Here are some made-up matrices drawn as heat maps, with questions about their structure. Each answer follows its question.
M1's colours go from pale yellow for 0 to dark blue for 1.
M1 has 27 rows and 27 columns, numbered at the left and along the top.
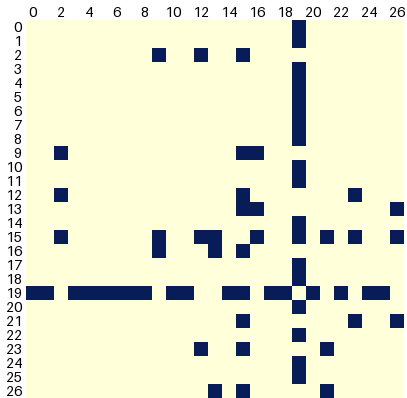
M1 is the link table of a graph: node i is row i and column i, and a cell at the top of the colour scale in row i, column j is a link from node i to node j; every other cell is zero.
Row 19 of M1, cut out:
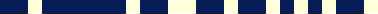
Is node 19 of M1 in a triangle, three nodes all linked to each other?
no
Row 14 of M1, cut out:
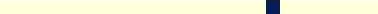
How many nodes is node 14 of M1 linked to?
1
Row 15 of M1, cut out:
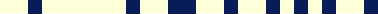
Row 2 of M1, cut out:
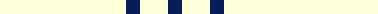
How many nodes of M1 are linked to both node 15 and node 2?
2
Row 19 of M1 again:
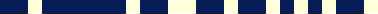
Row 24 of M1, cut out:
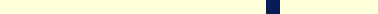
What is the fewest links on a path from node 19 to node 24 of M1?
1
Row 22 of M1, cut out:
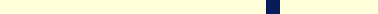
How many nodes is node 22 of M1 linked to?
1
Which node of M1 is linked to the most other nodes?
node 19
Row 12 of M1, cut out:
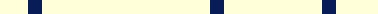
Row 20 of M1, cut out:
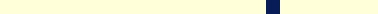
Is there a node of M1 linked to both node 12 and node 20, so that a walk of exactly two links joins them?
no
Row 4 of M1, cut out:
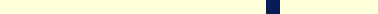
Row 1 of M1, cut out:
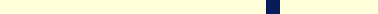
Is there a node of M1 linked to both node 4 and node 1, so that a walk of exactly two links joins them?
yes
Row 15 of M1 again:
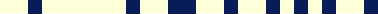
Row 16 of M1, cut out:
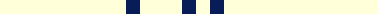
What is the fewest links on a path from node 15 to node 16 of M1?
1
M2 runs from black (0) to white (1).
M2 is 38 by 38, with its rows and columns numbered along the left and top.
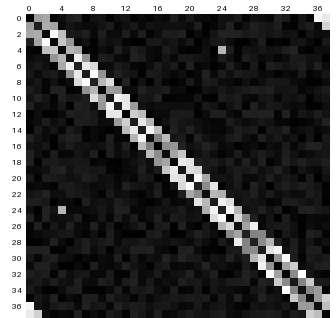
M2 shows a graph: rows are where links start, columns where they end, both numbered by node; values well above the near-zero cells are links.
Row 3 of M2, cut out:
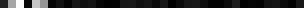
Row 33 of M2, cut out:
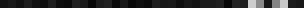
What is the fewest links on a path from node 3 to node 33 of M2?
4
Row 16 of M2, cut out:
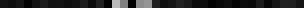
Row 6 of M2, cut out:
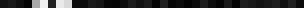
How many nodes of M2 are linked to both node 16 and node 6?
0
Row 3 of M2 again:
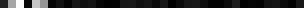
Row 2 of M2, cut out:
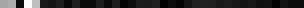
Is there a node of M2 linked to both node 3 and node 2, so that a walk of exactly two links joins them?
yes
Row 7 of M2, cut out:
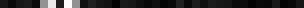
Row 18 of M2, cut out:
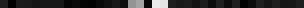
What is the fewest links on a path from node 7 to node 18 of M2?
6
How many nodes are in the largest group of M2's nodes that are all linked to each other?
3
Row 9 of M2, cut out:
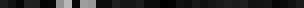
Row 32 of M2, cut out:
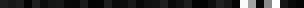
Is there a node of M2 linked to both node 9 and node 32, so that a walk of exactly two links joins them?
no
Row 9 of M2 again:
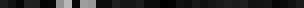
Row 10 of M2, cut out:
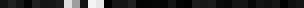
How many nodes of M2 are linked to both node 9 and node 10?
2
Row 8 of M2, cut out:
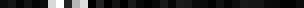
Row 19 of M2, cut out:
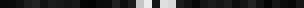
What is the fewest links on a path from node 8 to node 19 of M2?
6
